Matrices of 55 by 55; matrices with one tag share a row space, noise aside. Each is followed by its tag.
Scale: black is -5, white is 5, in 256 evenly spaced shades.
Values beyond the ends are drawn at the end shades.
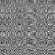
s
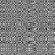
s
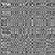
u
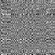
u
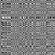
u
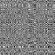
s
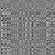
u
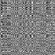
u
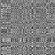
u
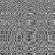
s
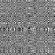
s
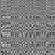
u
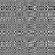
s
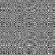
s
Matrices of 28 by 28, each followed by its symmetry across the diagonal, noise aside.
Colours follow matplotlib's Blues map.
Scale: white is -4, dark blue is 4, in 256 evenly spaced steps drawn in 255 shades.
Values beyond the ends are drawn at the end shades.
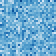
neither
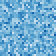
antisymmetric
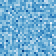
antisymmetric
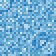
symmetric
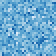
symmetric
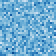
neither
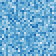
neither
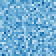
antisymmetric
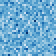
neither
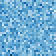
antisymmetric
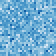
symmetric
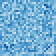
symmetric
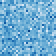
antisymmetric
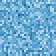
neither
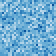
neither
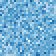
symmetric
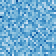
symmetric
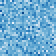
antisymmetric
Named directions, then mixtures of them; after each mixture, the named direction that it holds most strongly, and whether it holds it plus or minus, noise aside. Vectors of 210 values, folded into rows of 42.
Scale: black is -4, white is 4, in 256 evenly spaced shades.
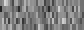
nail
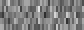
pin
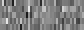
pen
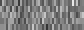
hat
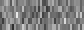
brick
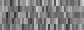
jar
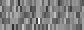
pin, plus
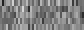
hat, minus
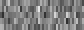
pin, plus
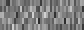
pin, minus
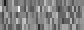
nail, minus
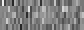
pen, plus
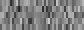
jar, plus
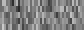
hat, plus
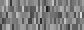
brick, plus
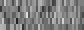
nail, plus
